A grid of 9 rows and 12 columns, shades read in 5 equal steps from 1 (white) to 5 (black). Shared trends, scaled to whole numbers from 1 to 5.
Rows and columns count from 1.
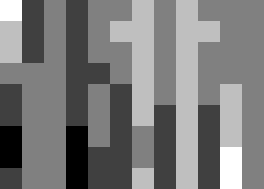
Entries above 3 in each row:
2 2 2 2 3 5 5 6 6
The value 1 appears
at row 1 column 1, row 8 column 11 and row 9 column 11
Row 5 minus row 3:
2 -1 0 0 0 1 0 0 0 0 -1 0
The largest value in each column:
5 4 3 5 4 4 3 4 2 4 3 3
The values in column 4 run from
4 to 5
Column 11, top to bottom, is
3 3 3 3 2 2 2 1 1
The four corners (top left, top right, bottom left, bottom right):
1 3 4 3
